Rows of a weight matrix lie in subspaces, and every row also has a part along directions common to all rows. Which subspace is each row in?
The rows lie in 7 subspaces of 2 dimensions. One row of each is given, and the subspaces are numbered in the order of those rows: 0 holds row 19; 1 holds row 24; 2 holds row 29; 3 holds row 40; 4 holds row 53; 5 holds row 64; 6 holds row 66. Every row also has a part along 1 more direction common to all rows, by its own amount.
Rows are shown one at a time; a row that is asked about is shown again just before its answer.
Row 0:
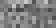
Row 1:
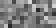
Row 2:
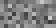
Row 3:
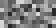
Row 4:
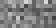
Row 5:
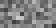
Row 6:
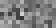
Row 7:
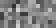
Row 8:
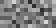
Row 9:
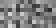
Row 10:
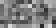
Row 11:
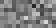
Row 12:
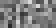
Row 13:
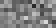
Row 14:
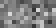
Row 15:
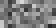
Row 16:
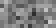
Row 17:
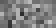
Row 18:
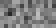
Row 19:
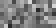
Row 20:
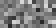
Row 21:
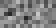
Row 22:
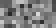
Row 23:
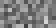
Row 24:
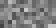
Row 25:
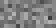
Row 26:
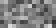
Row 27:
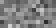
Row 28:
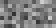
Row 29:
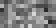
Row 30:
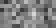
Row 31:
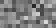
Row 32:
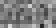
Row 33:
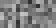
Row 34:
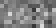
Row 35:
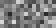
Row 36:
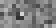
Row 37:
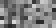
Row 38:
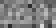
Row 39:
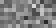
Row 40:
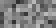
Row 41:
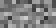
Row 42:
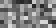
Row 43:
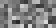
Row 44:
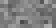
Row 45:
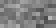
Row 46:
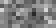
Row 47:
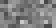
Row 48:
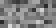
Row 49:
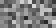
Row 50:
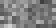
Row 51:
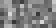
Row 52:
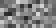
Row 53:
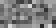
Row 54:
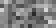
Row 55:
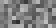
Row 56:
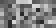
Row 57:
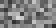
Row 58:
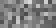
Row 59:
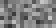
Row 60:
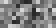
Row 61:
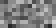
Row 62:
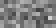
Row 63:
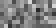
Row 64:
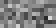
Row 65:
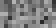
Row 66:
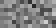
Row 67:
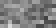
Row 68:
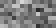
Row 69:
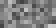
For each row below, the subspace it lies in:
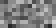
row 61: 4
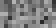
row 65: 0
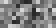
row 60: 2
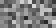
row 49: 6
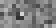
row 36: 1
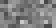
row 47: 4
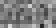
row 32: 4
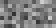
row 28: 5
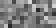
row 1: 0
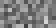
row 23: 2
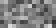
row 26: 4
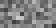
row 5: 1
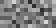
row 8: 6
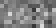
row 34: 4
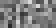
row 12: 3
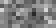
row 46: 2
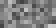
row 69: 1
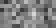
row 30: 2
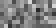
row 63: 0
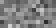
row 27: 6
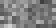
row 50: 5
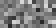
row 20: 0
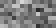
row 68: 5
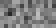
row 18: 0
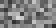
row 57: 1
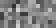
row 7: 3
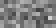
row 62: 5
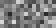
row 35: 3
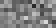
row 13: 6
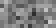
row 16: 2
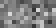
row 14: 4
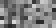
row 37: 5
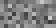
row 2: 5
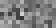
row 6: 1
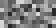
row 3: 1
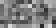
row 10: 4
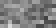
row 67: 5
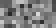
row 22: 0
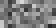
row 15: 1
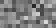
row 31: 6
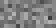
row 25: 5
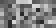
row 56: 1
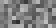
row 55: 2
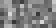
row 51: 0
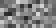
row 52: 0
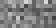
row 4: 3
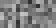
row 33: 3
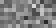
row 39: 6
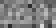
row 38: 4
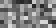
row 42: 6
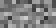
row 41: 0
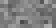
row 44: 4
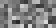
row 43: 2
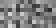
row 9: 3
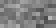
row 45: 5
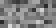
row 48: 6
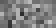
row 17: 1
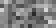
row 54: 2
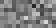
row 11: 6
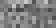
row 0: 3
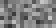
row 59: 5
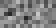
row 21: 0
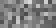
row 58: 3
